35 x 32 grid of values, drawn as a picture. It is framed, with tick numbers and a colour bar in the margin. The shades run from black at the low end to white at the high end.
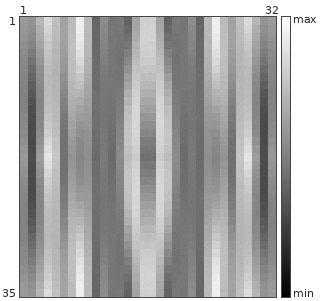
Mirror symmetry: left to right and top to bottom. Grain: streaks running down. Slope: none.
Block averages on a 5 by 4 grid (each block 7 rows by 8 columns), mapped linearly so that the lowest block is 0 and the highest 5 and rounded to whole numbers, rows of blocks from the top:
5005 | 1111 | 1001 | 1111 | 5005
